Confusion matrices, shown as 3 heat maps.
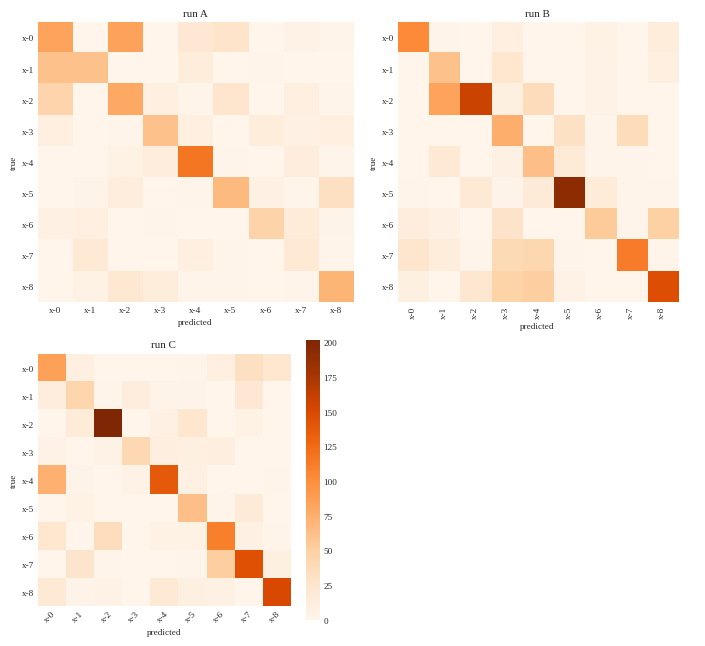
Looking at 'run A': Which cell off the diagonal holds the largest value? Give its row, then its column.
x-0, x-2
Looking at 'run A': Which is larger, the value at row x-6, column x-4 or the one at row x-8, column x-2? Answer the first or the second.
the second
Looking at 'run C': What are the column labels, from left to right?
x-0, x-1, x-2, x-3, x-4, x-5, x-6, x-7, x-8
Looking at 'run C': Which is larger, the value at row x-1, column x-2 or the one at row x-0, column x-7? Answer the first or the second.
the second
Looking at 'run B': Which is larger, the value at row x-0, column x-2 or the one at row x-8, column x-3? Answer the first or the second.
the second
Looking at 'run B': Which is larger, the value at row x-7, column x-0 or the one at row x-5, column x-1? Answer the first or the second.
the first
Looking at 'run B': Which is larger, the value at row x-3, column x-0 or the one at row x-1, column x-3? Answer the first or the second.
the second
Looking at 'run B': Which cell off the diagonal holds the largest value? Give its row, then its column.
x-2, x-1
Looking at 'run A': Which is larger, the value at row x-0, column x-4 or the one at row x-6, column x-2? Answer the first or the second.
the first
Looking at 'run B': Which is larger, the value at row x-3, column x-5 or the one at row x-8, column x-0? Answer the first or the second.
the first
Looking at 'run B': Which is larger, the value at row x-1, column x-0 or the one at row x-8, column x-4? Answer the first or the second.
the second
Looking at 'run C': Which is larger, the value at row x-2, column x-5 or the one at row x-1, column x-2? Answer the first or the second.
the first
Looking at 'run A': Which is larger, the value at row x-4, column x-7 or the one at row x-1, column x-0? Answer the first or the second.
the second
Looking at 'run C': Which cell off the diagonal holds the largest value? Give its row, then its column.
x-4, x-0
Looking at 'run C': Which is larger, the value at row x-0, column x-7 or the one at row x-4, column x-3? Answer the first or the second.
the first
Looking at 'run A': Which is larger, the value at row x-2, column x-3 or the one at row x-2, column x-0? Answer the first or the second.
the second
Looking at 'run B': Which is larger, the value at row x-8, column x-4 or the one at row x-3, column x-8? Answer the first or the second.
the first
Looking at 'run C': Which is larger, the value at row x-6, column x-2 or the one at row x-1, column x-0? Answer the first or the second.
the first
